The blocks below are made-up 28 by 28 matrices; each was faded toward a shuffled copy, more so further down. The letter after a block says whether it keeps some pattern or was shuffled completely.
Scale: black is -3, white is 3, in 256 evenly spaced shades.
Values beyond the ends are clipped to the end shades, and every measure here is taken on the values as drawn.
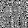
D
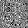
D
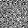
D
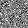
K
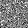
K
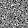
K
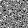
K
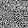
D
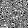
K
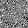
K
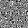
D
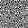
D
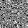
D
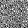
D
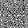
D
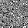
D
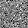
K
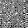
D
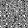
D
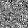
D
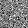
K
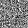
K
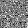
D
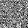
D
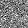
K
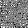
D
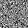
K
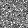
K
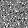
K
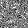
K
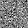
D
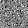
D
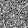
K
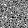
K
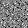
K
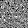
K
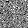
K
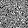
K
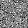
D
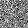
K
